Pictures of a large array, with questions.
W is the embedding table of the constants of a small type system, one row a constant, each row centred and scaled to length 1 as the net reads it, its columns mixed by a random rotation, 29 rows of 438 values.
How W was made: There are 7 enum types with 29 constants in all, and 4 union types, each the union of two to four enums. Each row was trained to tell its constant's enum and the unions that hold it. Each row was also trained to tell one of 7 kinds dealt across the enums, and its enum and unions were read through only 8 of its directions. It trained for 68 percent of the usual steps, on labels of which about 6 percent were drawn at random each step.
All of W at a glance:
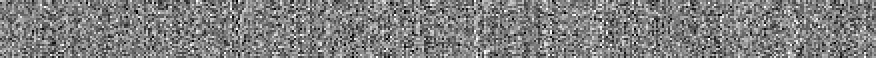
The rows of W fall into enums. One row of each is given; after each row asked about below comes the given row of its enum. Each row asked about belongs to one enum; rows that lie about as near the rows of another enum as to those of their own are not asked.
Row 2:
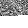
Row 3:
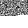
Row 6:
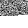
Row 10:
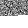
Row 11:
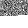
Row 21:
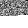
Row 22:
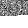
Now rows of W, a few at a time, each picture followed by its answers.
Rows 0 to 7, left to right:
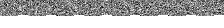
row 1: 2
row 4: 2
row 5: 21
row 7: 10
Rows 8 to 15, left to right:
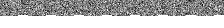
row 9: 10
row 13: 21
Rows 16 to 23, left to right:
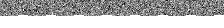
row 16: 11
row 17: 6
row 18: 10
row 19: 21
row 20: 10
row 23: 10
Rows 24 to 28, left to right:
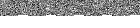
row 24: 6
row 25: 2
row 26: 21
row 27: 6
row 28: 21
